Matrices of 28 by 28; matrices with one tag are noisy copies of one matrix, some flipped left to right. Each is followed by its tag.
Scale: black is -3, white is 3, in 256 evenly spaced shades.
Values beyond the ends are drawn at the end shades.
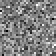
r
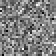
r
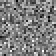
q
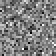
r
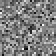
r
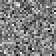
r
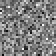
r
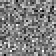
q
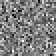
q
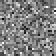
r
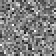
r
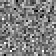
q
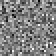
q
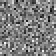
q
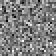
q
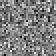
q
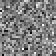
r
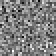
q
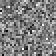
r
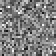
r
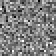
q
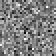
r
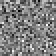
q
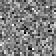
r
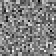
q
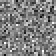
q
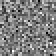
q
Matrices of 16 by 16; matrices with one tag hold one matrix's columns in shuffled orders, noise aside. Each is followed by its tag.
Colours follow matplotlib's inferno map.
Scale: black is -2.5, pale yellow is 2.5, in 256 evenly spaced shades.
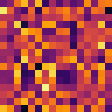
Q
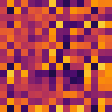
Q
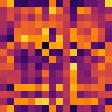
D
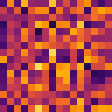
Q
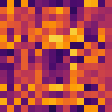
D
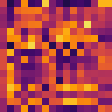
D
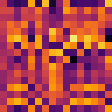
D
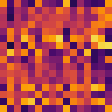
D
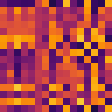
D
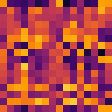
D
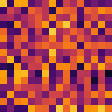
Q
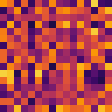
Q
